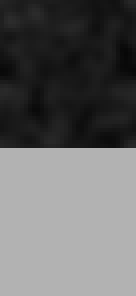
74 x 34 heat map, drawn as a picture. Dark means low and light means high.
It is made of 2 by 1 panels. Panel 1,1: very low, blotchy, faint in contrast. Panel 2,1: high, flat.
